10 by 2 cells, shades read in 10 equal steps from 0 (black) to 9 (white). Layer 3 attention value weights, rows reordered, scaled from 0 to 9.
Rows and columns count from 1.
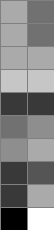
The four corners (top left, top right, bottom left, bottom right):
6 4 0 9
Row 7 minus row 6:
1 1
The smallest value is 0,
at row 10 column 1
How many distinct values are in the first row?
2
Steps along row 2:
down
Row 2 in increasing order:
4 6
